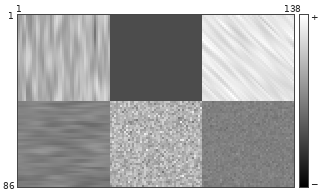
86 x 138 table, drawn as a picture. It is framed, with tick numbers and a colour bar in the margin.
It is made of 2 by 3 panels. Panel 1,1: high, streaked downward. Panel 1,2: low, flat. Panel 1,3: very high, slanting down to the right, faint in contrast. Panel 2,1: middling, streaked across, faint in contrast. Panel 2,2: high, fine-grained. Panel 2,3: middling, fine-grained, faint in contrast.
